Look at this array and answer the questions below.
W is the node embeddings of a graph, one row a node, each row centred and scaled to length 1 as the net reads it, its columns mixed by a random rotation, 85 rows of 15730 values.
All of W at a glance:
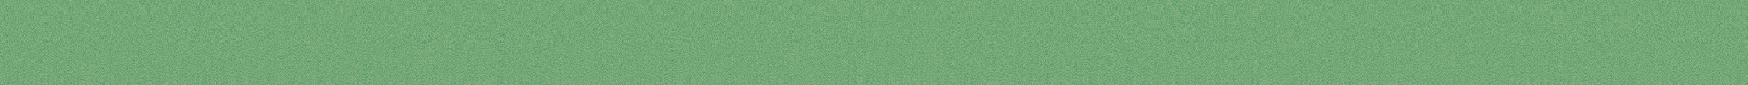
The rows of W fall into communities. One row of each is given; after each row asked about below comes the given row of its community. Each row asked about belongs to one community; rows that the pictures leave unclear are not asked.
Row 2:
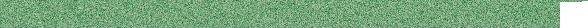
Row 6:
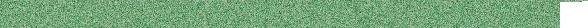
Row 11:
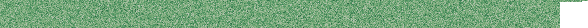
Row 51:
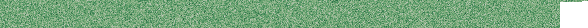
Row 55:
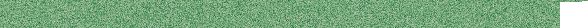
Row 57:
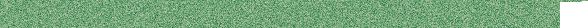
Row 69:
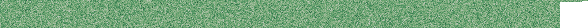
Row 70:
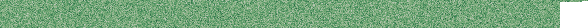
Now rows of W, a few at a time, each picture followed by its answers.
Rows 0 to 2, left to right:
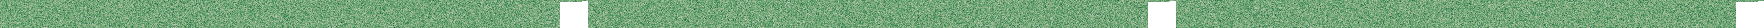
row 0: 55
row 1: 57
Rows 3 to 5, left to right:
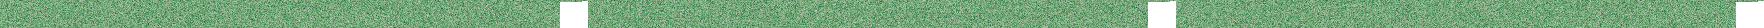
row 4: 11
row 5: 11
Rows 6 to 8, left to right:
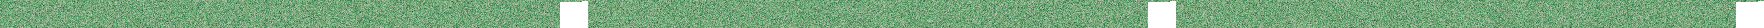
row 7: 70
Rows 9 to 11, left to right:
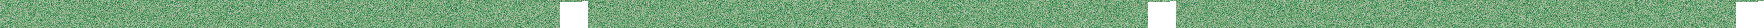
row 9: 11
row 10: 6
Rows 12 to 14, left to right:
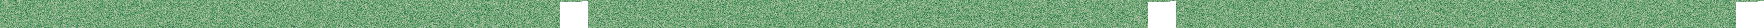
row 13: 11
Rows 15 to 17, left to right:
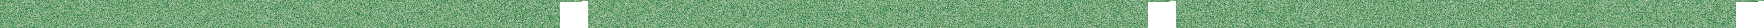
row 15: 2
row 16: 57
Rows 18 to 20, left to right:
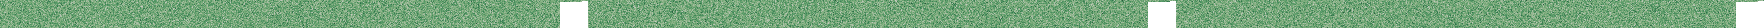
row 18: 57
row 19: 51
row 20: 57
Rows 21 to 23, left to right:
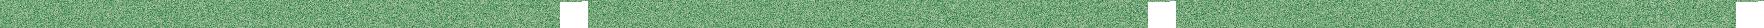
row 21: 70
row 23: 6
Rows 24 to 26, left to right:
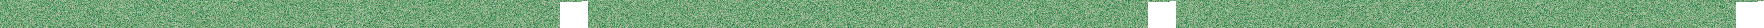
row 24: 55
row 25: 6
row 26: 11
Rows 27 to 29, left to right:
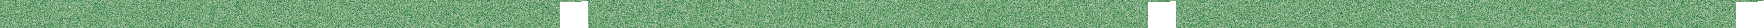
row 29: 55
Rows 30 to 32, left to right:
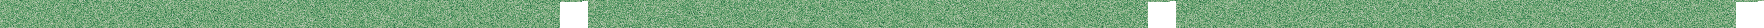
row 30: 70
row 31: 69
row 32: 57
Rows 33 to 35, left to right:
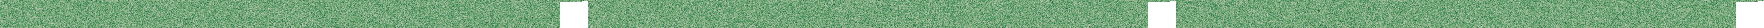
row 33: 70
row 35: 6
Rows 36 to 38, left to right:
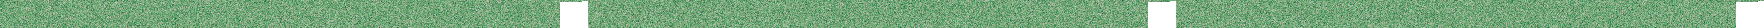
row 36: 6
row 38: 51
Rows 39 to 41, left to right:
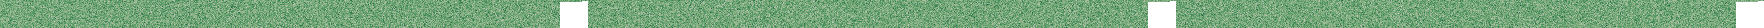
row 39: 11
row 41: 6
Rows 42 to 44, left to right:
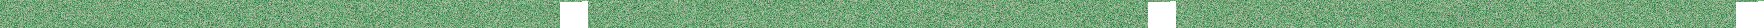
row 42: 6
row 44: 57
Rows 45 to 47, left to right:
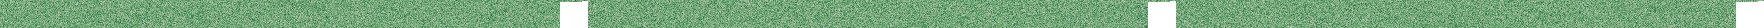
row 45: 55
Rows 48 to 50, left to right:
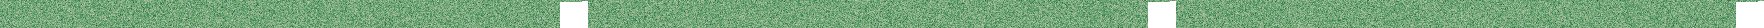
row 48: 69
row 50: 70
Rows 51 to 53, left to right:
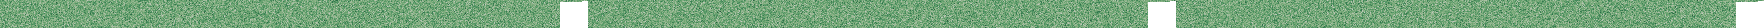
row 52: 6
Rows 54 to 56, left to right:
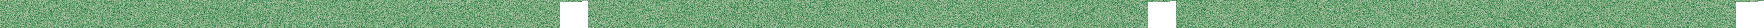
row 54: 51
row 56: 69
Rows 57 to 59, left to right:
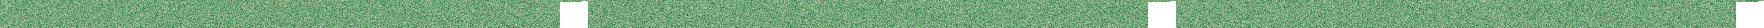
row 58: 2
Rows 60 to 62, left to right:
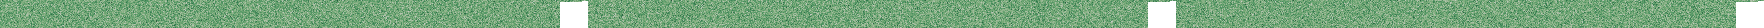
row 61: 70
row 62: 2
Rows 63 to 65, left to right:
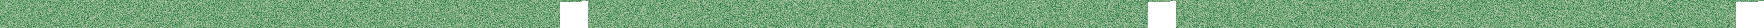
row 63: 57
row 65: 70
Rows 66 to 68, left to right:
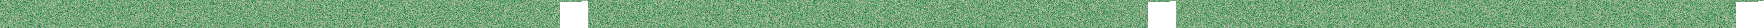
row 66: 57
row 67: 51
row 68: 11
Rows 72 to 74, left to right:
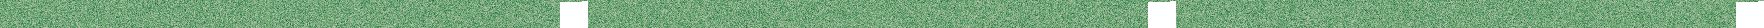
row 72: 55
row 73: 70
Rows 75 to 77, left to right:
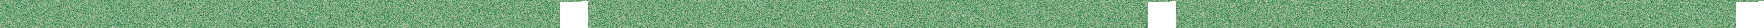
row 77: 70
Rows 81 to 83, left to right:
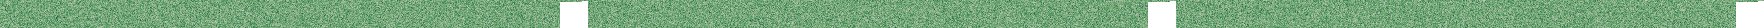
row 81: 2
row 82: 6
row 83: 51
